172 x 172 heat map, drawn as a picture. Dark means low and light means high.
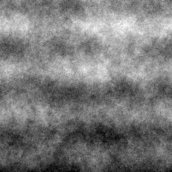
Horizontal stripes repeat 4 times down the table. The field climbs toward the top. No lone cell stands out from its neighbours. The values follow a bell shape. The texture varies smoothly and slowly.
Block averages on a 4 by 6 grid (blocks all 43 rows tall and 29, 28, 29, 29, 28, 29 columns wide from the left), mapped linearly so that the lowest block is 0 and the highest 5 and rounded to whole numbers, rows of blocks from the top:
4 3 3 5 5 4
3 3 4 4 4 3
3 2 1 2 2 2
0 0 0 0 0 1
